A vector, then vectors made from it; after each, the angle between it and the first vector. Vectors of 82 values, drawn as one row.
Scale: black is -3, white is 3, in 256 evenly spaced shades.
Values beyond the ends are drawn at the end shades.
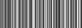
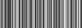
nearly parallel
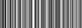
partly aligned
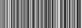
nearly opposite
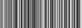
partly opposed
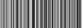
nearly opposite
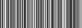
orthogonal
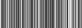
orthogonal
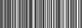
nearly parallel
